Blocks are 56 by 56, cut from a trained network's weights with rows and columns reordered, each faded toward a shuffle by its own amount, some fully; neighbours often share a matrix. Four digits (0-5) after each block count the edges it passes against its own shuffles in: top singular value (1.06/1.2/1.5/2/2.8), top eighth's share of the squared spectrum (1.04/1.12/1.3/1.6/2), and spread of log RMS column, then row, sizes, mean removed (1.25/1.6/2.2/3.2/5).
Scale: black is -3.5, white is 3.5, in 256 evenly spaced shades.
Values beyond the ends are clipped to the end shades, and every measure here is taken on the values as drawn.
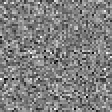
3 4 1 2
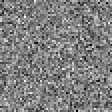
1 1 0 0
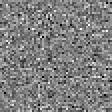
3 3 1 2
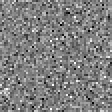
0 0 0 0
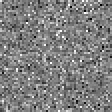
0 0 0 0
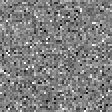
2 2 0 0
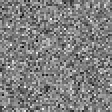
2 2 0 0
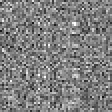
4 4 2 2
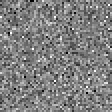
1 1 0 0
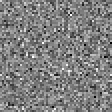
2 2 0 1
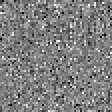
2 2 1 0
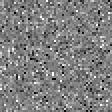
0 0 0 0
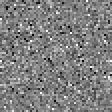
0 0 0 0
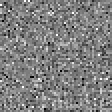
1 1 0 0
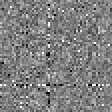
4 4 2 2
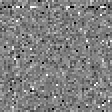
3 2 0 1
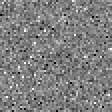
0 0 0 0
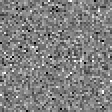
1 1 0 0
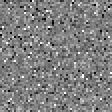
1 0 0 0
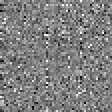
3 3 2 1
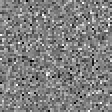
2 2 1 1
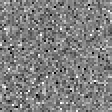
2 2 0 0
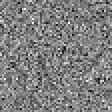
2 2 0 1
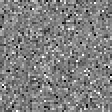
2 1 0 0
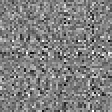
3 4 2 2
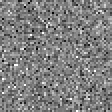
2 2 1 0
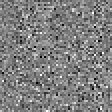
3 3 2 1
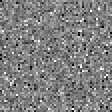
1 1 0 0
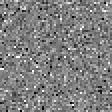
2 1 0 0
